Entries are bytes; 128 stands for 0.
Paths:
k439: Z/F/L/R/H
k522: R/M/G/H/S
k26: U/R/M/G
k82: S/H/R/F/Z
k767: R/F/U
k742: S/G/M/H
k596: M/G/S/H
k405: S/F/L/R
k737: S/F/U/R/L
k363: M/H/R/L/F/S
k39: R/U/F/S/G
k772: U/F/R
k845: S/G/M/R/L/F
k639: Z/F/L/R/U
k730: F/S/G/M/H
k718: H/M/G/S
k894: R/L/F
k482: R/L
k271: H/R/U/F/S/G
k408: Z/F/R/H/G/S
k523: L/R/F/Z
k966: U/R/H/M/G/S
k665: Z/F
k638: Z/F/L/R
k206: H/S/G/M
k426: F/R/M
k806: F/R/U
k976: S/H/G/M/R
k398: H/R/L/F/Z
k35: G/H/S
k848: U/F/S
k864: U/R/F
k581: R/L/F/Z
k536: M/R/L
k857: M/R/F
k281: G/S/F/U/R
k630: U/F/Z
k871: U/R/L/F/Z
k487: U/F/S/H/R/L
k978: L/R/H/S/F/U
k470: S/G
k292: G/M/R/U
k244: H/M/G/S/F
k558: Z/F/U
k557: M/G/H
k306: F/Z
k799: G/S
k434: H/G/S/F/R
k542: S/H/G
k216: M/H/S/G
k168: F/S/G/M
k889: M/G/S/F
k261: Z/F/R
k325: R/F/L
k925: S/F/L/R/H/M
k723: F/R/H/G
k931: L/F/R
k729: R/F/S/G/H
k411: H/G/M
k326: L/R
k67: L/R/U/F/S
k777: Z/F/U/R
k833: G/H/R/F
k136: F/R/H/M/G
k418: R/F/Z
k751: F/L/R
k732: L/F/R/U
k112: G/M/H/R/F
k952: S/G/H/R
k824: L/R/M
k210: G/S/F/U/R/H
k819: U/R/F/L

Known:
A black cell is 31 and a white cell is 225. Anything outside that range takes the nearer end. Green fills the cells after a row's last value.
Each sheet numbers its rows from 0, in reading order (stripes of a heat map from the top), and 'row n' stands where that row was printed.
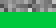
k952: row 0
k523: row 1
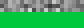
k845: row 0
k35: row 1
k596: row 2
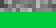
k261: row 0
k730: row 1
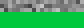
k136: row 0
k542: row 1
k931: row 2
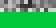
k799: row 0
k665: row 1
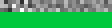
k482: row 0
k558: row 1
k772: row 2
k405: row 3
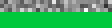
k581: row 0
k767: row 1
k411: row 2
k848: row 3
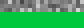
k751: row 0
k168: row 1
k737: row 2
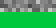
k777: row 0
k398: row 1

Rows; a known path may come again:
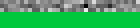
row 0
k925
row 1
k398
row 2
k26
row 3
k306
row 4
k732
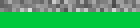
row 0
k638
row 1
k67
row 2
k581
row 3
k777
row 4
k558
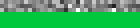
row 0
k522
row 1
k363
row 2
k482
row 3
k112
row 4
k630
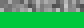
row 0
k931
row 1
k411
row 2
k168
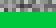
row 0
k35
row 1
k871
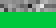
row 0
k952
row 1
k470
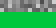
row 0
k730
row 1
k806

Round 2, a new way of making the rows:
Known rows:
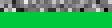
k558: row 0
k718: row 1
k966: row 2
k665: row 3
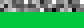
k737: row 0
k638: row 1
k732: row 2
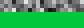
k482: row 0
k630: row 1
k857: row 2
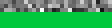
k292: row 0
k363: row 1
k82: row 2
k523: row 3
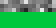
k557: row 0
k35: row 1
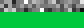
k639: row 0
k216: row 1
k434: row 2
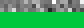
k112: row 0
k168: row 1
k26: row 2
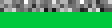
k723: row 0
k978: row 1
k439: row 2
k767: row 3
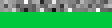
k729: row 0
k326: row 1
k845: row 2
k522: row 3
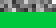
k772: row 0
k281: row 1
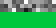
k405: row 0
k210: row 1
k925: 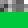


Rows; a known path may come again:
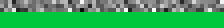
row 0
k418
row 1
k833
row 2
k751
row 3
k67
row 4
k325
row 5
k363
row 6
k536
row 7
k952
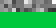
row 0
k26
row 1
k742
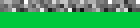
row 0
k542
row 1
k799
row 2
k39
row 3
k168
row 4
k806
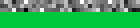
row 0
k638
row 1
k522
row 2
k426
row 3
k487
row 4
k630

